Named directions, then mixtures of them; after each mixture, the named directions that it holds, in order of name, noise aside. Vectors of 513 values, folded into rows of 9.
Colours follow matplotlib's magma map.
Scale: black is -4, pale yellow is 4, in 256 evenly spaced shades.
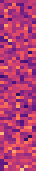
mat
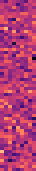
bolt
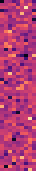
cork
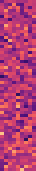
mat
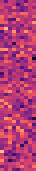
bolt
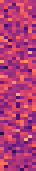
mat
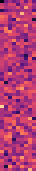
bolt, cork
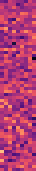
bolt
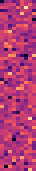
cork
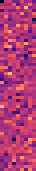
cork, mat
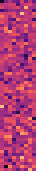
bolt, cork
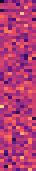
bolt, cork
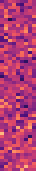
bolt, mat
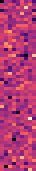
cork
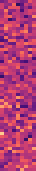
bolt, mat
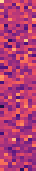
cork, mat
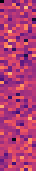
cork, mat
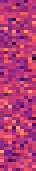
bolt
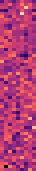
cork, mat
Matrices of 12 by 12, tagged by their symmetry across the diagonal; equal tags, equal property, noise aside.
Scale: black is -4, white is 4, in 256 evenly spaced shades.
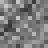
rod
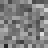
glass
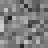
glass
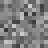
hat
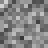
rod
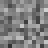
hat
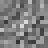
rod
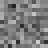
glass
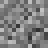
rod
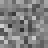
glass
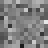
hat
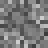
rod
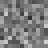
glass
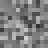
hat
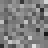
hat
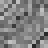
rod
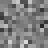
hat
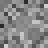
rod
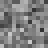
hat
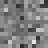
glass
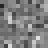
glass
